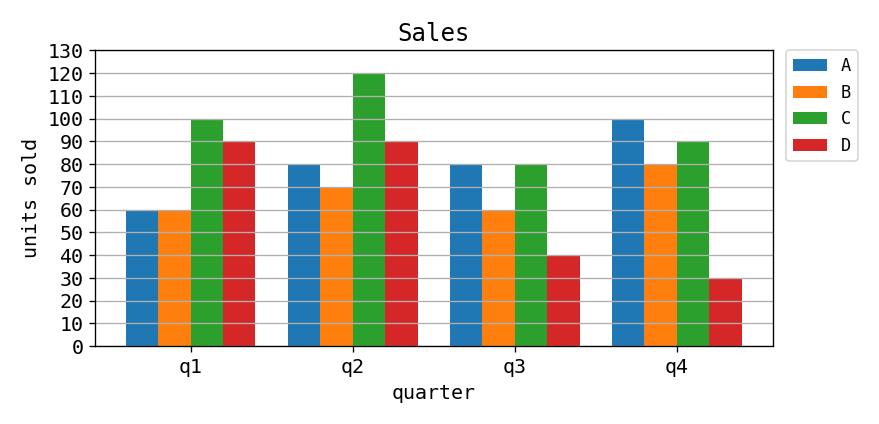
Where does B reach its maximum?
q4
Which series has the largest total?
C
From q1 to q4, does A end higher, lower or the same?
higher
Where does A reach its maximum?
q4
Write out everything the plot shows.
Title: Sales
x-axis: quarter, ticks q1 q2 q3 q4
y-axis: units sold, ticks 0 10 20 30 40 50 60 70 80 90 100 110 120 130
Legend: A, B, C, D
Values:
A: 60 80 80 100
B: 60 70 60 80
C: 100 120 80 90
D: 90 90 40 30
